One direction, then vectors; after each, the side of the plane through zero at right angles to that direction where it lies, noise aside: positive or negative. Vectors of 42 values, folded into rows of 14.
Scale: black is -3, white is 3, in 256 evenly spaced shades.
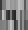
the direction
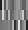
positive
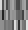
negative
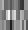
negative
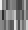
negative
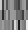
negative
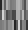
positive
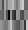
positive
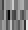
positive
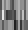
positive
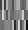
positive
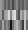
negative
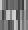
negative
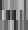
positive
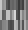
negative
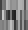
positive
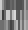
negative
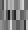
positive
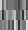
negative
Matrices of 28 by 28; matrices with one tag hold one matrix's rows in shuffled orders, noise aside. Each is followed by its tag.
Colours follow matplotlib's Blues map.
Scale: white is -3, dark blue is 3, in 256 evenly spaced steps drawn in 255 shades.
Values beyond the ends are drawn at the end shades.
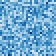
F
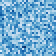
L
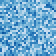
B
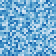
B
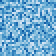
L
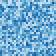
F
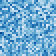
B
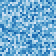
F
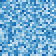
B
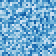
F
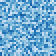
F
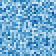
F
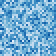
L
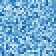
L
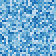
F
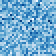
F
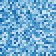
B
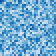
L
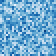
L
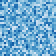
B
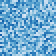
B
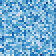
L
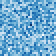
F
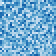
L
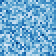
L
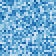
F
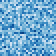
F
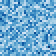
B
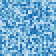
F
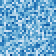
L
